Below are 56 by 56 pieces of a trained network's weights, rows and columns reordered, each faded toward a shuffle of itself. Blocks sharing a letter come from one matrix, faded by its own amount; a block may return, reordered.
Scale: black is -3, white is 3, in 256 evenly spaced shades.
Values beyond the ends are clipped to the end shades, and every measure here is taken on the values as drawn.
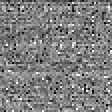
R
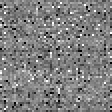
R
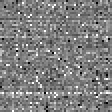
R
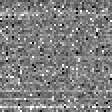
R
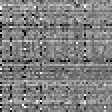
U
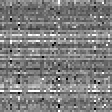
U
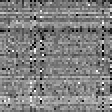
U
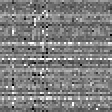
U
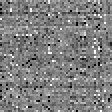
R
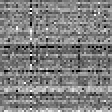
U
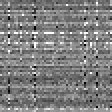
U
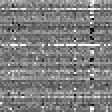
U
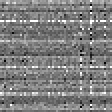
U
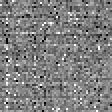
R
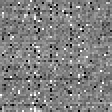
R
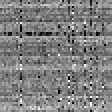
U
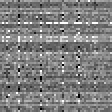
U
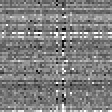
U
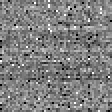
R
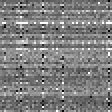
U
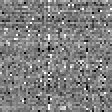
R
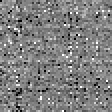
R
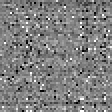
R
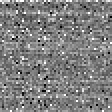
R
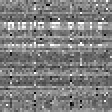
U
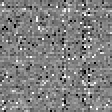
R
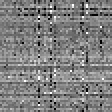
U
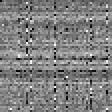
U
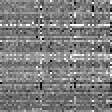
U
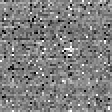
R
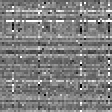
U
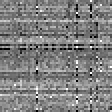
U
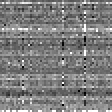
U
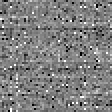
R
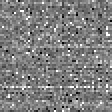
R
